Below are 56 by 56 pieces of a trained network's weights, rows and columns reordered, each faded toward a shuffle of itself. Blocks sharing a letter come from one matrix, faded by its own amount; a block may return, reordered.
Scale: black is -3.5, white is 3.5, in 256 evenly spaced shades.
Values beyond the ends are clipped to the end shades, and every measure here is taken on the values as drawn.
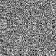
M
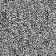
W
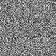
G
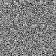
G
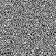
M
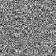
M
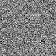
G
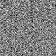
W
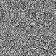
G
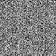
W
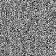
W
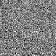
M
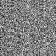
W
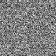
G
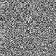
G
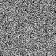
W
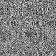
W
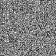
W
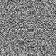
G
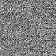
G
